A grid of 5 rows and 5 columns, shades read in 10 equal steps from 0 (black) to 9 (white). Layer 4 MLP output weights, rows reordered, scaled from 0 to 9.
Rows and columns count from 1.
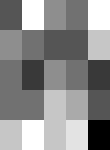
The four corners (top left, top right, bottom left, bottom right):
3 9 7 0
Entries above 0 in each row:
5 5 5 5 4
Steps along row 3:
down up down down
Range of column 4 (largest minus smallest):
5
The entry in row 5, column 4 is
8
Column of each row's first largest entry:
2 5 3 3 2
